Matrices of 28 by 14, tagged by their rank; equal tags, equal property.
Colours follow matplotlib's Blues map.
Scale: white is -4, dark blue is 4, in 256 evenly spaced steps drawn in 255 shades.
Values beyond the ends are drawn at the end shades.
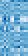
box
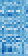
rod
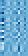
box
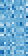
rod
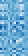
rod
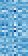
box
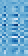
box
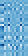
box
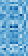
rod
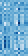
box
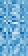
rod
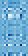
box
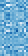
rod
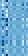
box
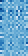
rod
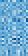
rod
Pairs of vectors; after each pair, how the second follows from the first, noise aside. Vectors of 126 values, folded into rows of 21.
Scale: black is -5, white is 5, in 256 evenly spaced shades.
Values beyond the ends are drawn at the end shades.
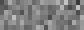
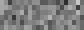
negated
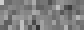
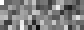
scaled up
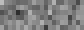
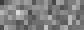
negated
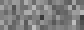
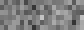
negated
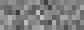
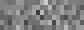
negated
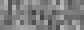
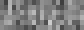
negated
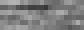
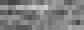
negated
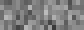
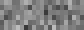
negated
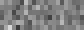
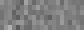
shrunk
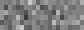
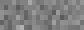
shrunk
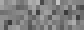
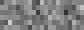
sign-scrambled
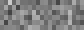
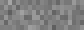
shrunk
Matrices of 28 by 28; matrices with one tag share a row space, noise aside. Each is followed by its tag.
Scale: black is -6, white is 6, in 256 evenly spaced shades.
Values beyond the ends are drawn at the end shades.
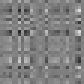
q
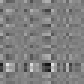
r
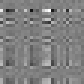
r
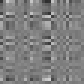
r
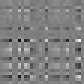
q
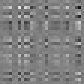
q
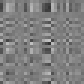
r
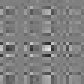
r
